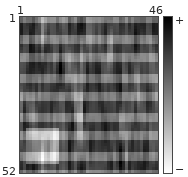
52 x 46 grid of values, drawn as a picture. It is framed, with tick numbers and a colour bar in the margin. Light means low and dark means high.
In the bottom left lies a patch that is lower than the rest. No overall slope runs across the table. The ninth with the lowest average is the bottom left. Horizontal stripes repeat 8 times down the table.
